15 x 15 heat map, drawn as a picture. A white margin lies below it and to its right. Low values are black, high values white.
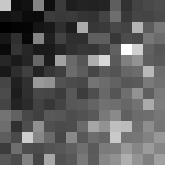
Slope: up to the bottom right. Ninth with the lowest average: top left. Stripes: none. Mirror symmetry: none.
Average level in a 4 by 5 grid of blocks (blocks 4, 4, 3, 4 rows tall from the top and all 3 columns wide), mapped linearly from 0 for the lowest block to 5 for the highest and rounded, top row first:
01123 | 02244 | 12234 | 33354
